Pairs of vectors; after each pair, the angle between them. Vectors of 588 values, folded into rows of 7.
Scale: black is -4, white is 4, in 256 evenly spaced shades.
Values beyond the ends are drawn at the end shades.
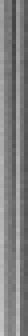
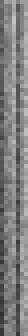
nearly opposite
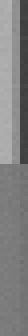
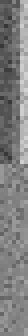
nearly opposite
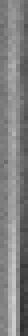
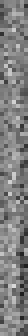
partly aligned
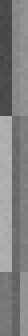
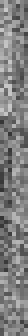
partly opposed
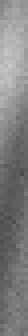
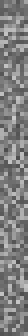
orthogonal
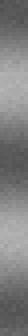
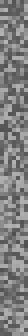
orthogonal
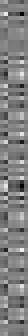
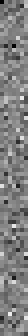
orthogonal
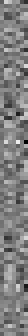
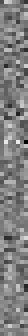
nearly parallel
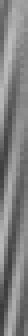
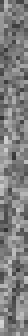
partly opposed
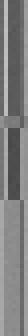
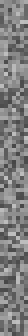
orthogonal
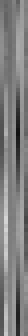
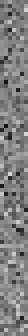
orthogonal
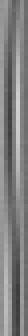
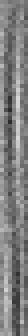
nearly parallel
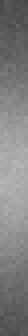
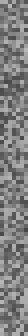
orthogonal
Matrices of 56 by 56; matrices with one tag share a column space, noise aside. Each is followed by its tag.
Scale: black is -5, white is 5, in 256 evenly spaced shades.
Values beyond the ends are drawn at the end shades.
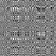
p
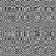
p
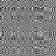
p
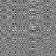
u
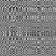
p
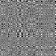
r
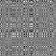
r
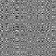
u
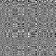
r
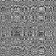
p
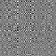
u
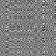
u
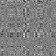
r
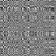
p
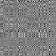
r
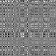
r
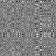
r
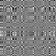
p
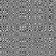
u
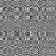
p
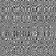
p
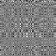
r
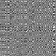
u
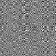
u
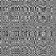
p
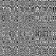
p
